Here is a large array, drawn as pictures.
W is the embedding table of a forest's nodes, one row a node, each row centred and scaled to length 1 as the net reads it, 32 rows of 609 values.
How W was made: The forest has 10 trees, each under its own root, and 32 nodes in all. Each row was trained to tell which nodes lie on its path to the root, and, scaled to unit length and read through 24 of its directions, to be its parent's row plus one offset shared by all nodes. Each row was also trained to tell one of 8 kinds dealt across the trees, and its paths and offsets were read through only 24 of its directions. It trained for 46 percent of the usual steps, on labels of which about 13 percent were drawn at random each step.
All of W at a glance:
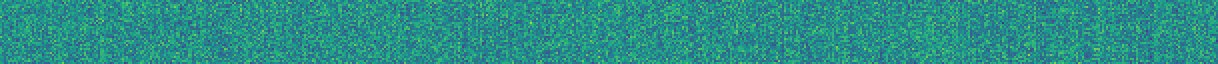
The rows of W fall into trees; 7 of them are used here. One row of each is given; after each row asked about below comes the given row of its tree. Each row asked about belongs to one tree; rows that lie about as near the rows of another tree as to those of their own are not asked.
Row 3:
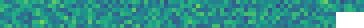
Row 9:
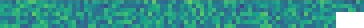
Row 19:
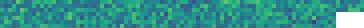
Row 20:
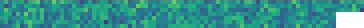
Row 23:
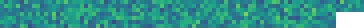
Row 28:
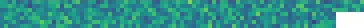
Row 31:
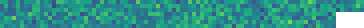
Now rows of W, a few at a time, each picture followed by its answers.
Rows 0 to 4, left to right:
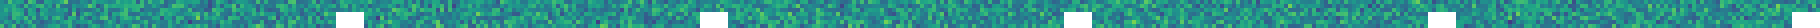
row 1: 9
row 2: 28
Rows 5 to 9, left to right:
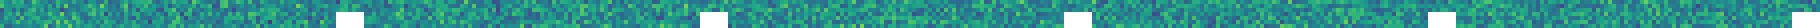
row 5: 20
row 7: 23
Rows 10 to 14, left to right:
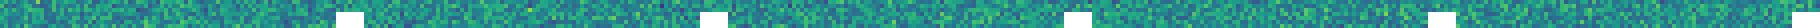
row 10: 3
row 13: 9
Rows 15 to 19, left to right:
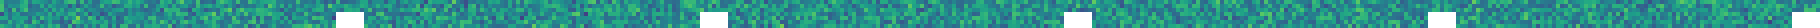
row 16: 3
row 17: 23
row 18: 20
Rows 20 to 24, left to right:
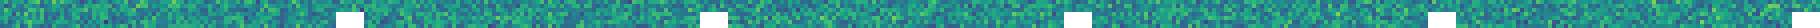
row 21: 23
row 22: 19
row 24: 9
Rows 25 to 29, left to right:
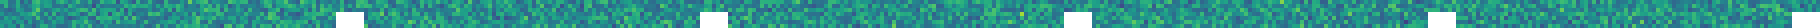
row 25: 31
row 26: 20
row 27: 19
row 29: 9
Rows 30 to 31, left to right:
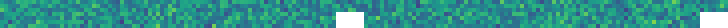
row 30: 20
